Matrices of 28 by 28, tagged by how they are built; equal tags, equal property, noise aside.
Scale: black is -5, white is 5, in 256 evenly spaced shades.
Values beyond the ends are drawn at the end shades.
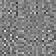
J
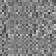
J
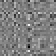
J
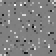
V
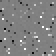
V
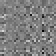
J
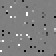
V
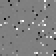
V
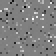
V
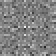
J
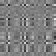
J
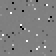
V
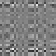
J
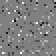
V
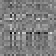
J
